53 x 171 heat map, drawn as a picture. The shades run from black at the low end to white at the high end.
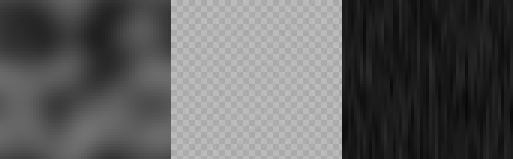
It is made of 1 by 3 panels. Panel 1,1: low, smooth. Panel 1,2: high, checkered, faint in contrast. Panel 1,3: very low, streaked downward, faint in contrast.
